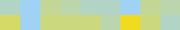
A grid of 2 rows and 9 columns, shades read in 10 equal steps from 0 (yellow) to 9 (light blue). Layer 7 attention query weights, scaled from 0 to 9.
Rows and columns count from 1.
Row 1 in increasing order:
5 5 6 6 7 7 7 9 9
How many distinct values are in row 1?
4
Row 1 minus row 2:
4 0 1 2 3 1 9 1 -1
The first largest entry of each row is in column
2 2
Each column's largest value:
7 9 5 6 7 7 9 5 7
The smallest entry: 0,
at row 2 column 7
